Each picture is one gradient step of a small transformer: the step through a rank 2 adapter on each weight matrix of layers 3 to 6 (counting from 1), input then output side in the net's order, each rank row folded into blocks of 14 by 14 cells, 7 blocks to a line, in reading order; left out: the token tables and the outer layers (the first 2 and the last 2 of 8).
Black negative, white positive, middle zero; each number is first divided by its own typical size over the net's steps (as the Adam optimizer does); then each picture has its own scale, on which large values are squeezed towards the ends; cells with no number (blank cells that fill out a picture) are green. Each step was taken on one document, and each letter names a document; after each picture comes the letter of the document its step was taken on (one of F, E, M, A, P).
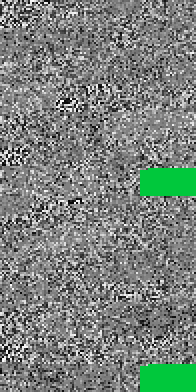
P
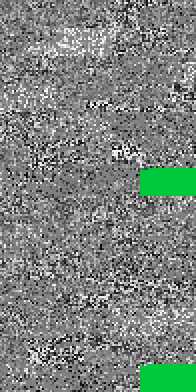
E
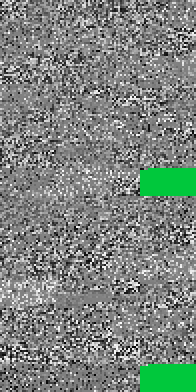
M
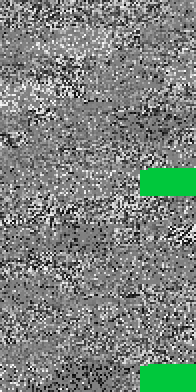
M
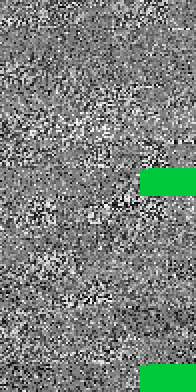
P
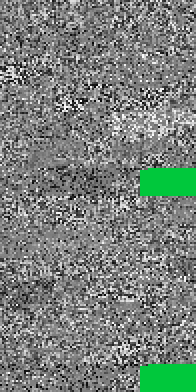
E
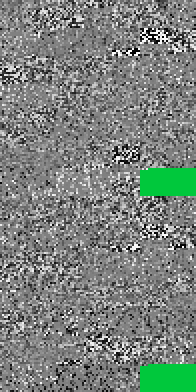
M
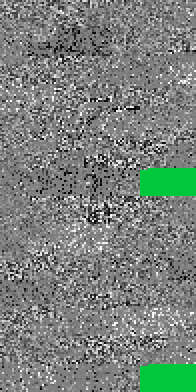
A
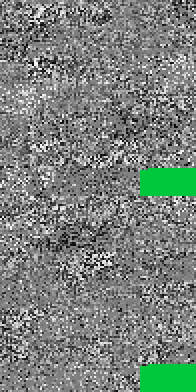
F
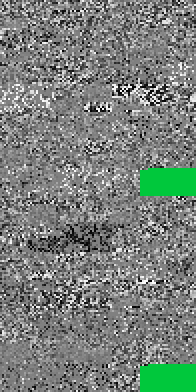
F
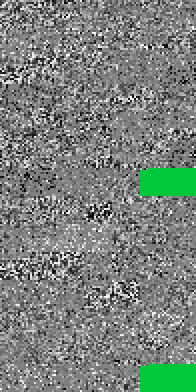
A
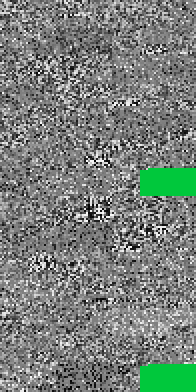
M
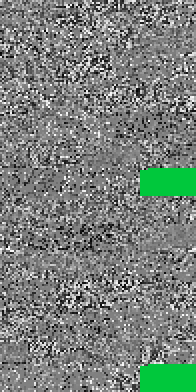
F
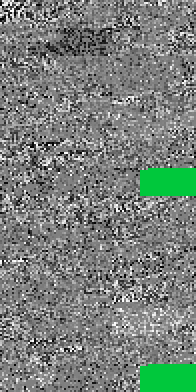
E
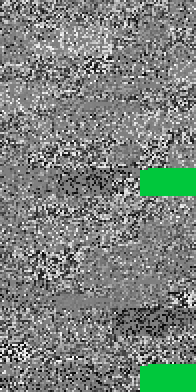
M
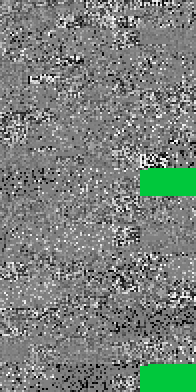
E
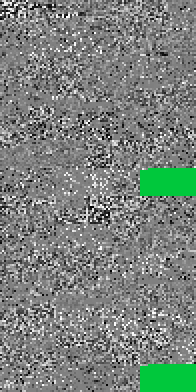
A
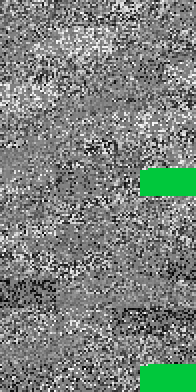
M
